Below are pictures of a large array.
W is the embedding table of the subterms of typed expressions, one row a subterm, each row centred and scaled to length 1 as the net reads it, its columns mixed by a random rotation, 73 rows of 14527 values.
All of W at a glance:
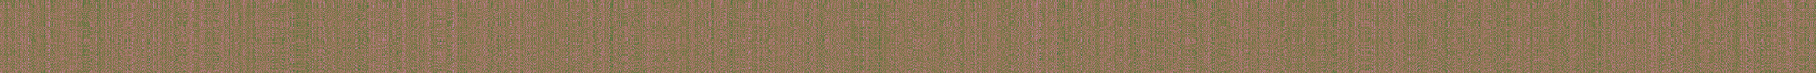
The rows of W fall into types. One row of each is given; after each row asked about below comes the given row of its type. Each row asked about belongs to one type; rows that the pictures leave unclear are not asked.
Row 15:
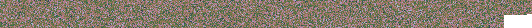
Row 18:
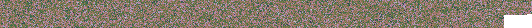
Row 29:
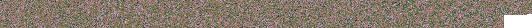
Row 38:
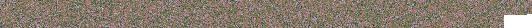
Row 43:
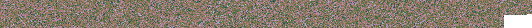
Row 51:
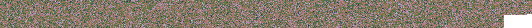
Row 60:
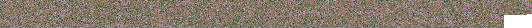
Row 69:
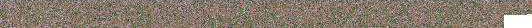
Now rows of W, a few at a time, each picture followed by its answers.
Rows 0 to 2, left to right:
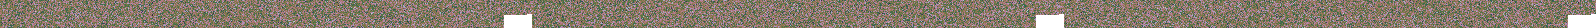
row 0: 15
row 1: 18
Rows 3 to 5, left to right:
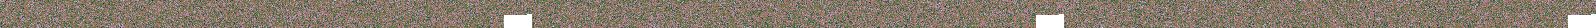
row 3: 38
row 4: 60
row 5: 38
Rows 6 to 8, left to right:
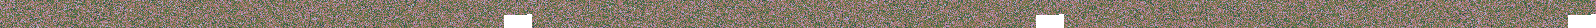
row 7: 38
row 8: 15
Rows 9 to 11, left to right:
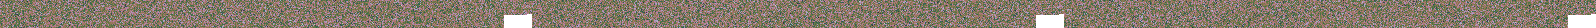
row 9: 18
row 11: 15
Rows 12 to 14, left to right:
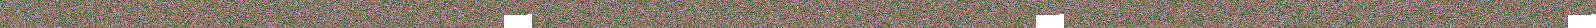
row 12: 29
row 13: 43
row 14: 43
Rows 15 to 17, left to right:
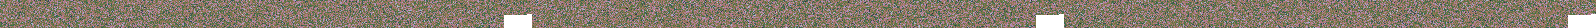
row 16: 43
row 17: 43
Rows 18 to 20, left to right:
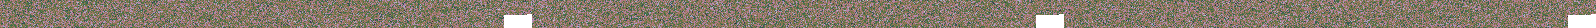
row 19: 69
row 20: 43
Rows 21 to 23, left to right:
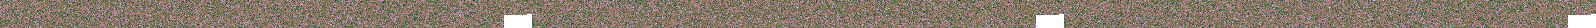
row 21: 29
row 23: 43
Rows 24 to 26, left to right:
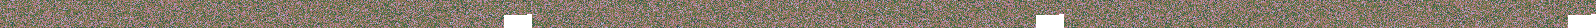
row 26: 15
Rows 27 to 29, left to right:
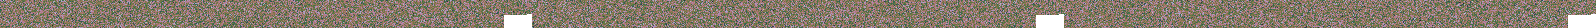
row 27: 60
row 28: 38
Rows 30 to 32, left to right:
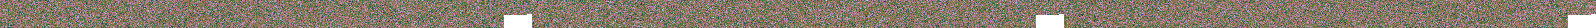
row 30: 15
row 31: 38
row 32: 18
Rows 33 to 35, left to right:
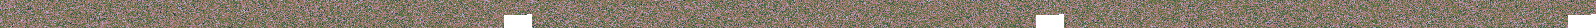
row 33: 69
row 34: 38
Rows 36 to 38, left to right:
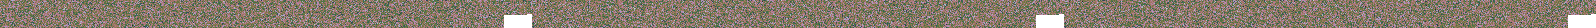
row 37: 38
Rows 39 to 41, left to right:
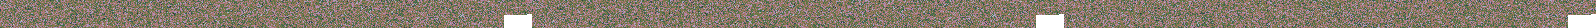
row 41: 69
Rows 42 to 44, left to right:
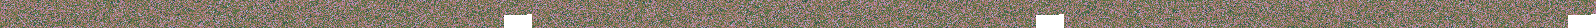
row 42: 43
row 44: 15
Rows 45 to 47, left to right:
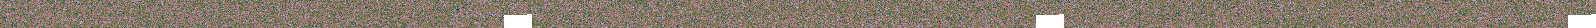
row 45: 69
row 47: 60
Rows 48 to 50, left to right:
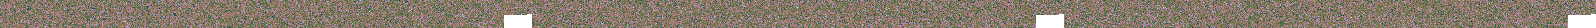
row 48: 69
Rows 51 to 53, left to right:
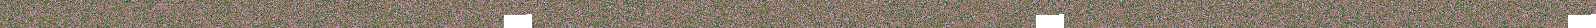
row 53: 29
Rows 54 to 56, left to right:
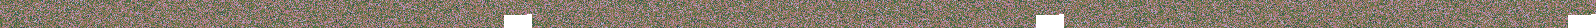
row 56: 60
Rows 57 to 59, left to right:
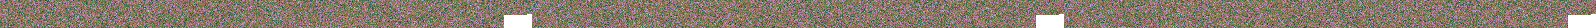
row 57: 15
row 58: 29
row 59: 29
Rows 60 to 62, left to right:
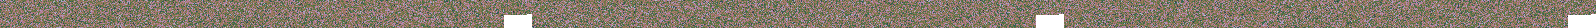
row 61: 38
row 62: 43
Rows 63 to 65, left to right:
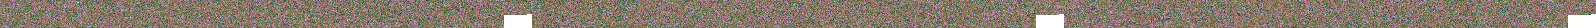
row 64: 18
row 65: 69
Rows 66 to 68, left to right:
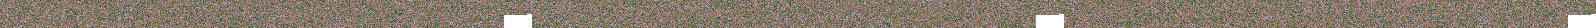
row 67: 38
